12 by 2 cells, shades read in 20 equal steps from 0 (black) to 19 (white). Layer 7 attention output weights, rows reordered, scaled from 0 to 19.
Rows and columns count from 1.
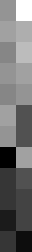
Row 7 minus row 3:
1 -8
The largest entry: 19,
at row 1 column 2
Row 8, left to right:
0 12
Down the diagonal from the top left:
11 13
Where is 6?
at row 6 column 2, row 7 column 2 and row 9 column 2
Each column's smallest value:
0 1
